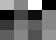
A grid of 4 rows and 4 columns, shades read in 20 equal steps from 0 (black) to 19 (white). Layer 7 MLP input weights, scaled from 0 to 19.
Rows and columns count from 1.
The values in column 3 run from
1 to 19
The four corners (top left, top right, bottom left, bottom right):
14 0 7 11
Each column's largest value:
14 10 19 11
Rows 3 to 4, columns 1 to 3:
4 9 7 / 7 10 6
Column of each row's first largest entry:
3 4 4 4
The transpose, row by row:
14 0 4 7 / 10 5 9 10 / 19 1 7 6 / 0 10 10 11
